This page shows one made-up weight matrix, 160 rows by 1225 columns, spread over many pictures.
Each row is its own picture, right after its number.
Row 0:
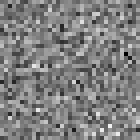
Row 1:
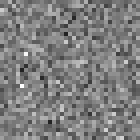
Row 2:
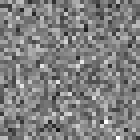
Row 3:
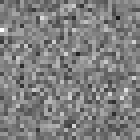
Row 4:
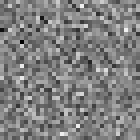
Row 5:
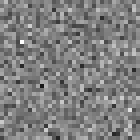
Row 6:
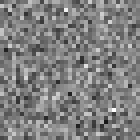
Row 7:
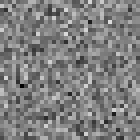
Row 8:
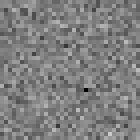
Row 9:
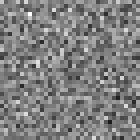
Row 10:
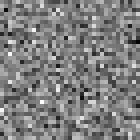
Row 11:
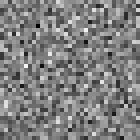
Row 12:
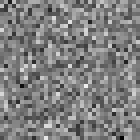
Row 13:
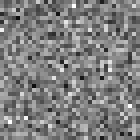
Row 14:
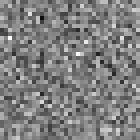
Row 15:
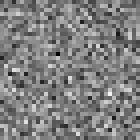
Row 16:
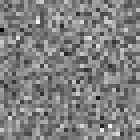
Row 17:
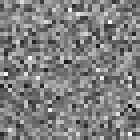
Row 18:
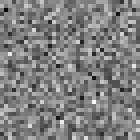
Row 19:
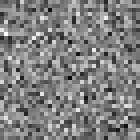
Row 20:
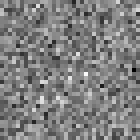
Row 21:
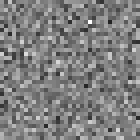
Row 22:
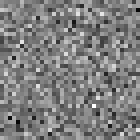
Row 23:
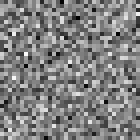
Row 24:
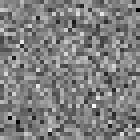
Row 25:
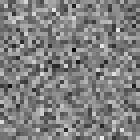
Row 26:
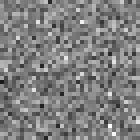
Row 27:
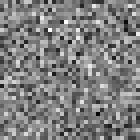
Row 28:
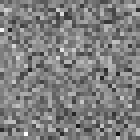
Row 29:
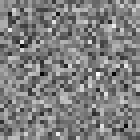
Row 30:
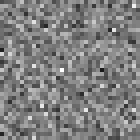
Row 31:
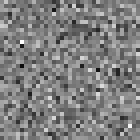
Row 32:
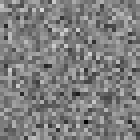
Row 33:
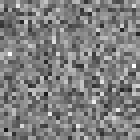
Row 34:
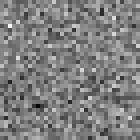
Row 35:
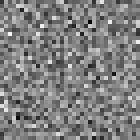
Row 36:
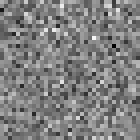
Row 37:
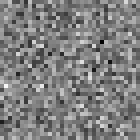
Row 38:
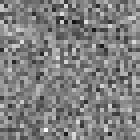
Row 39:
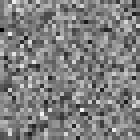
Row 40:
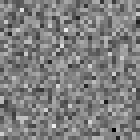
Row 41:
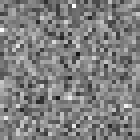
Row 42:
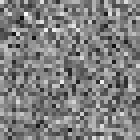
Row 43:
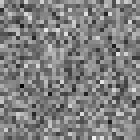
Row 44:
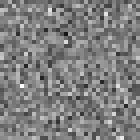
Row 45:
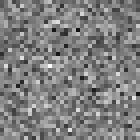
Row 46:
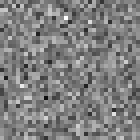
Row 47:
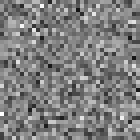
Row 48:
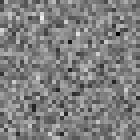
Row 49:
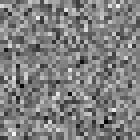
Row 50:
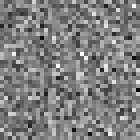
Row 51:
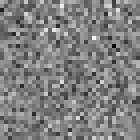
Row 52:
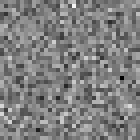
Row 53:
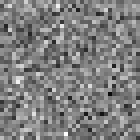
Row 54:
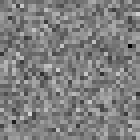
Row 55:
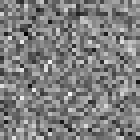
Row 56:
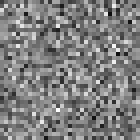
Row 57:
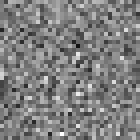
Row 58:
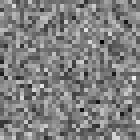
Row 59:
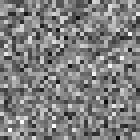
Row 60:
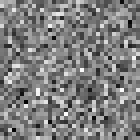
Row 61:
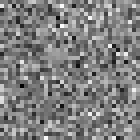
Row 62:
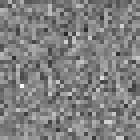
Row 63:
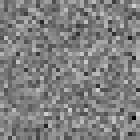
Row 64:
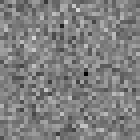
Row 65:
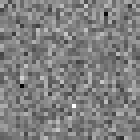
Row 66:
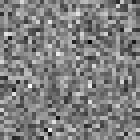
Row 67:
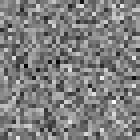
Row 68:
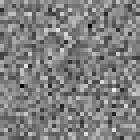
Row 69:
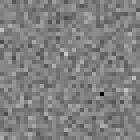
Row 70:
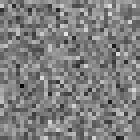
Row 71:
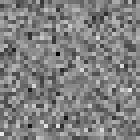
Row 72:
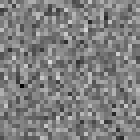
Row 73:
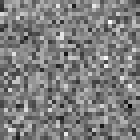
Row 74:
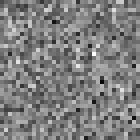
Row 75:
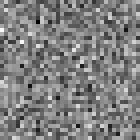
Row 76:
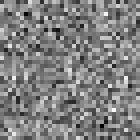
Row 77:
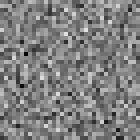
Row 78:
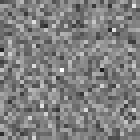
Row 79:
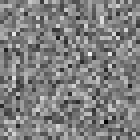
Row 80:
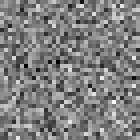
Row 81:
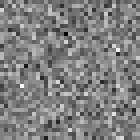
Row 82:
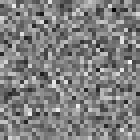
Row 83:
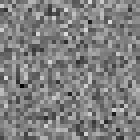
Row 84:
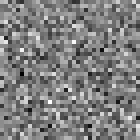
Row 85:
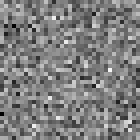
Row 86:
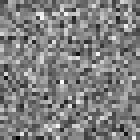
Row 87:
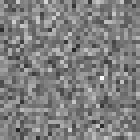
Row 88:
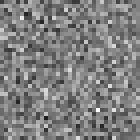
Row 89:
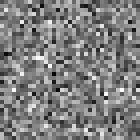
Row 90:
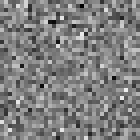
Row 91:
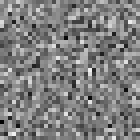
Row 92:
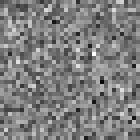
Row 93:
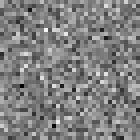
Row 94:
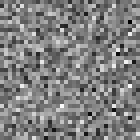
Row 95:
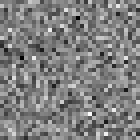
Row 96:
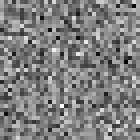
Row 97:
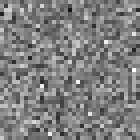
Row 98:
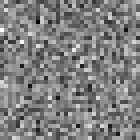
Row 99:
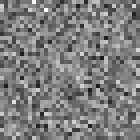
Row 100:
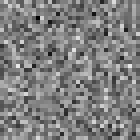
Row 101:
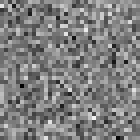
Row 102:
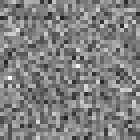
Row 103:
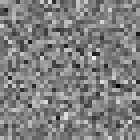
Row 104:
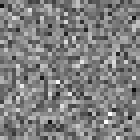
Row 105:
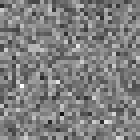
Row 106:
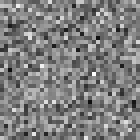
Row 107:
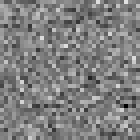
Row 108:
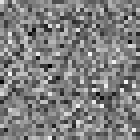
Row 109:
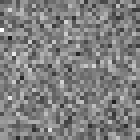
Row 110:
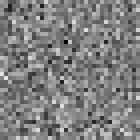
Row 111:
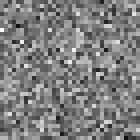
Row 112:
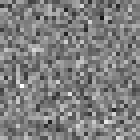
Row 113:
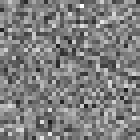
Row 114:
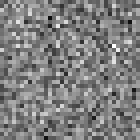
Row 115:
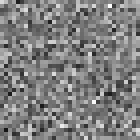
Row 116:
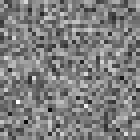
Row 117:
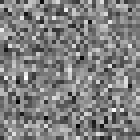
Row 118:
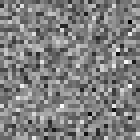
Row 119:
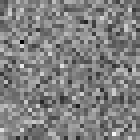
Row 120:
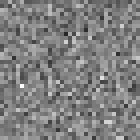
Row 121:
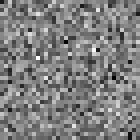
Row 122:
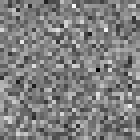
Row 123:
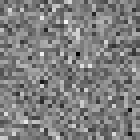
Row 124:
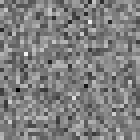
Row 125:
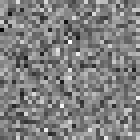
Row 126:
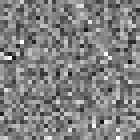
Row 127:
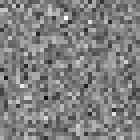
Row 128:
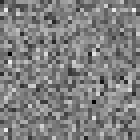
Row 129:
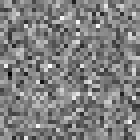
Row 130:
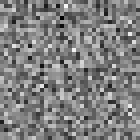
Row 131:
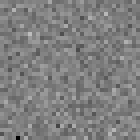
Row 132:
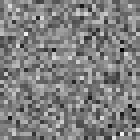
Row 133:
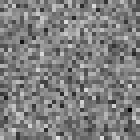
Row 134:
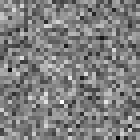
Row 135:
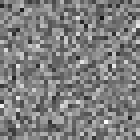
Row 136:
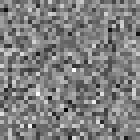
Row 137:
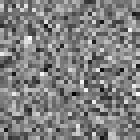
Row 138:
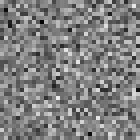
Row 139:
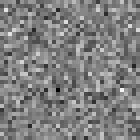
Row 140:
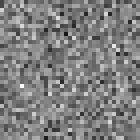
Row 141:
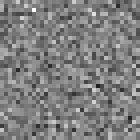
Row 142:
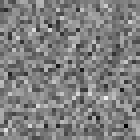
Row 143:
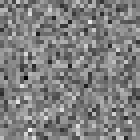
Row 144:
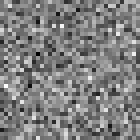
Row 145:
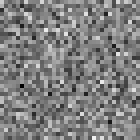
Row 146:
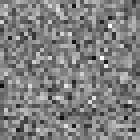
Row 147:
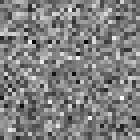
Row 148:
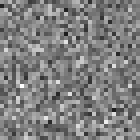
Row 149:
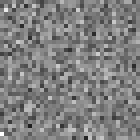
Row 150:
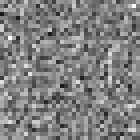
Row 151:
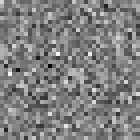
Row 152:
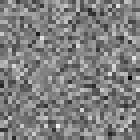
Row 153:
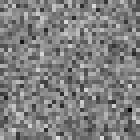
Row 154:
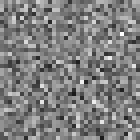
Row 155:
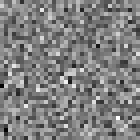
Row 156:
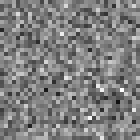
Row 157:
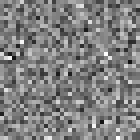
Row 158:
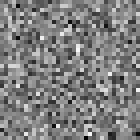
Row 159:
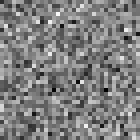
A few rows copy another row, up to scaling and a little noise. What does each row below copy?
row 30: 78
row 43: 145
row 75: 98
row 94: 118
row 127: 46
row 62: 120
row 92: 74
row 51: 36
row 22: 24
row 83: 7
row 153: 133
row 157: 126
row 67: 80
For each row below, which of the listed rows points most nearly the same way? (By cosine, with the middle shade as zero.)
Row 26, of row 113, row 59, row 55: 55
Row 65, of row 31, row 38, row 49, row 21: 49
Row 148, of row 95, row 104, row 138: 104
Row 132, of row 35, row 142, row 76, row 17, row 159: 17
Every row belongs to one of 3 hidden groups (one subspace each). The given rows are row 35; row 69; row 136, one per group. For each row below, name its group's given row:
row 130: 69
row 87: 69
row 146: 69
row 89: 136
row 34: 136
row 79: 35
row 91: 69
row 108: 136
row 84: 136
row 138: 136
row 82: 136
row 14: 69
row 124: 35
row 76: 35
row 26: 69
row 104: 35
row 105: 35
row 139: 136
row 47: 136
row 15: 136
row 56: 35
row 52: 69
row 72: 35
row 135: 35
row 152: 136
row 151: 136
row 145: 35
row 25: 69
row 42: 35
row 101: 35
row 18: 136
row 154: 136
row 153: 69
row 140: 35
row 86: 69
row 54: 136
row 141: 136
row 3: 69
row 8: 136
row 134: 136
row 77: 35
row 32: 136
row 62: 35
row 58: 69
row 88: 35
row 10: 136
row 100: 69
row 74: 136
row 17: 69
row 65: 35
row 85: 136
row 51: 35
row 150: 69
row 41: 69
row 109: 69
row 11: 35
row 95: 35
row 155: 136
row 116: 69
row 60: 136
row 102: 136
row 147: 69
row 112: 35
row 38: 69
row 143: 35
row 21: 35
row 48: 69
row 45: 136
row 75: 69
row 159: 69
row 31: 69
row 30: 136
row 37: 69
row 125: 69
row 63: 136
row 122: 69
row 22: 69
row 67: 69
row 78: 136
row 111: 69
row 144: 69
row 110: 69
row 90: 69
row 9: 35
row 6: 35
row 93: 35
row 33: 136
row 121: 136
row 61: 35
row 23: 35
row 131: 136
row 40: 35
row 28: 69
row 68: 35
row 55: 69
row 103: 136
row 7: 35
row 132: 69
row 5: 69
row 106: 136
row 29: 69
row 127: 35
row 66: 69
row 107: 136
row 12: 35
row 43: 35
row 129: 136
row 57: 69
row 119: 69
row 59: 35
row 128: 136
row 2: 35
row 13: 69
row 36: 35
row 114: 35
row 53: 69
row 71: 136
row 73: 69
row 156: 136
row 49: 35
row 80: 69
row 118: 35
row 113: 69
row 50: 136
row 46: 35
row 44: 35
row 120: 35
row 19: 69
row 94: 35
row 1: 35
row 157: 35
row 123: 69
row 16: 69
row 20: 69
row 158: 136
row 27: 69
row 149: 136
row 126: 35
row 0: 69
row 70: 35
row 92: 136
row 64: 69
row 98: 69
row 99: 136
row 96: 69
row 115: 136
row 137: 136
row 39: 69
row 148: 35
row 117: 35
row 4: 69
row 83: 35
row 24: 69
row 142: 136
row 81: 35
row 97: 69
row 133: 69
